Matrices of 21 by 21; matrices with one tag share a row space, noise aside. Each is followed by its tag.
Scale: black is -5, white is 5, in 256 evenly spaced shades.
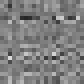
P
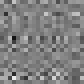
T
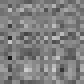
P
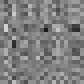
T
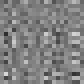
T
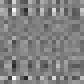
T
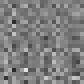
T
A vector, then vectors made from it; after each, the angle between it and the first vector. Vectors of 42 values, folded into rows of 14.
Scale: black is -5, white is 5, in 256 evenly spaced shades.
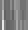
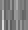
nearly parallel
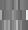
orthogonal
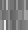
orthogonal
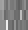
orthogonal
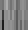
nearly opposite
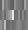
orthogonal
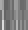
nearly parallel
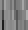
nearly opposite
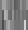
partly opposed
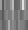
partly opposed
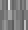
orthogonal
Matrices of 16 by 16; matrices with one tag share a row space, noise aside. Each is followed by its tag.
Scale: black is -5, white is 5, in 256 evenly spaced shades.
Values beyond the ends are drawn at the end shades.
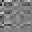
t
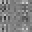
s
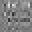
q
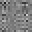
s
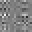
s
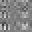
s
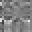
t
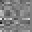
t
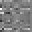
t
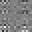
s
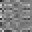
t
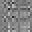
q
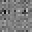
s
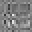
q
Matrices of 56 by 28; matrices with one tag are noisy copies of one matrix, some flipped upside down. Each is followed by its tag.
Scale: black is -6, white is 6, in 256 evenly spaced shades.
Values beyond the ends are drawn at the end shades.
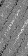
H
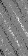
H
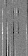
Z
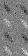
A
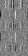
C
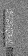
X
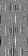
C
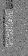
X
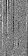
Z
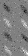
A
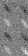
A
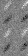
A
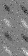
A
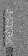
X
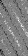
H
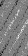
H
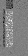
X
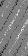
H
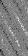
H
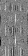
C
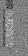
X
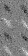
A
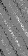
H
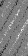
H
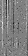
Z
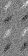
A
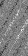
H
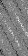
H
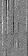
Z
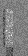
X
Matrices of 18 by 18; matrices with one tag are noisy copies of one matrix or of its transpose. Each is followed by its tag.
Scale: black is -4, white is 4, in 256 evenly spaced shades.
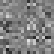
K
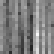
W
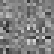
K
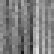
W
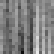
W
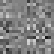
K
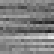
W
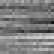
W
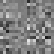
K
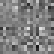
K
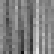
W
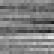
W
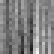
W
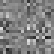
K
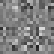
K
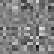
K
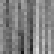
W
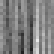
W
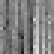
W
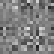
K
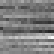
W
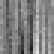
W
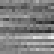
W
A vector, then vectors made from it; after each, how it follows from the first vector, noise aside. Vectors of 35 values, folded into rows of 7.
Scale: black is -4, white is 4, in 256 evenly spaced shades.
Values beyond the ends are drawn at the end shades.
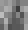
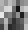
scaled up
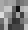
scaled up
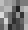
scaled up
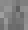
shrunk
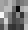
scaled up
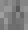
shrunk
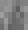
shrunk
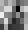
scaled up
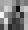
scaled up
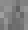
shrunk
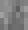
shrunk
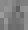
shrunk
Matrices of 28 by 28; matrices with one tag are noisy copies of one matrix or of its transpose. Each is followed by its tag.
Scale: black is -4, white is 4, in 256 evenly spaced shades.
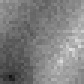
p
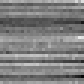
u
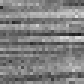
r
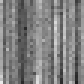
u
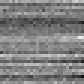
u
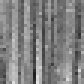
r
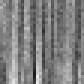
r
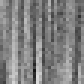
r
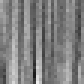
r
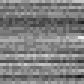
u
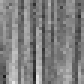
r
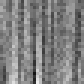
r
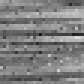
r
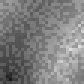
p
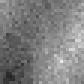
p
